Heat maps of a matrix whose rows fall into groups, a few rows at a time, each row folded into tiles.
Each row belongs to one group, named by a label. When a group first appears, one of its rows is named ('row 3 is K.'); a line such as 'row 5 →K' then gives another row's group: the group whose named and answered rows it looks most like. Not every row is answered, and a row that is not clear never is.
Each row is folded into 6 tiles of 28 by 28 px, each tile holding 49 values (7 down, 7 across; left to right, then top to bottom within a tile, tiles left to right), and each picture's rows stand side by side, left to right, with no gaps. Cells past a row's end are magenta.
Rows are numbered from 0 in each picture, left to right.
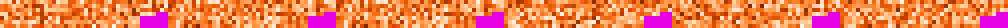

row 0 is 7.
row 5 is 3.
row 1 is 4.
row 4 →7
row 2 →4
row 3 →3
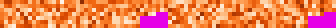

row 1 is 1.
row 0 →3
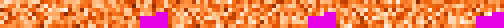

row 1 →3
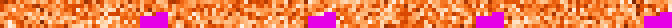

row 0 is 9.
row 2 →1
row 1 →9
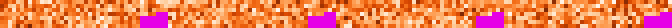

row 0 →4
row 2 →9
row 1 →1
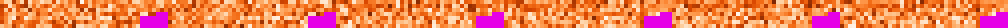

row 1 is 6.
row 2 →9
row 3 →9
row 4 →9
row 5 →9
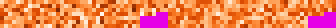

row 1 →6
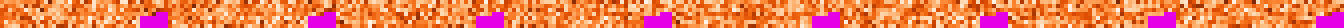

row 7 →4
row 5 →6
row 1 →6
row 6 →7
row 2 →7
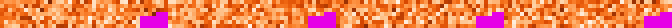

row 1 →1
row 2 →3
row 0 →6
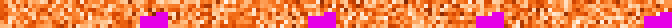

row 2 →4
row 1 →1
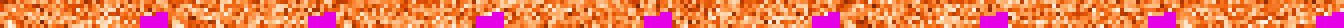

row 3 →1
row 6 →7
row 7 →3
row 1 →3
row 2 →9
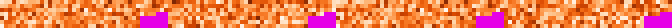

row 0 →1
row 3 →6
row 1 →3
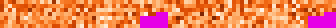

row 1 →9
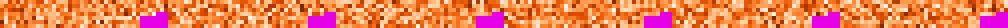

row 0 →6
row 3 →7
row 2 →1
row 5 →7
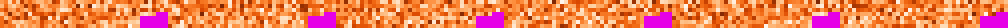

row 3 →4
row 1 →9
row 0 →7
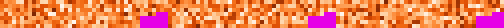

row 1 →3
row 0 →4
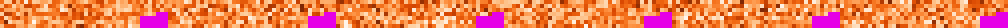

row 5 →6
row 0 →7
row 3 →1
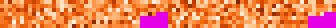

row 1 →4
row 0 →6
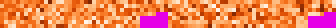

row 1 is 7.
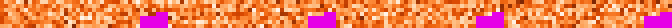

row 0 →4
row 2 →3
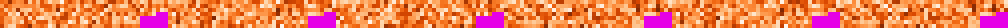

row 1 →1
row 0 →3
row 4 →1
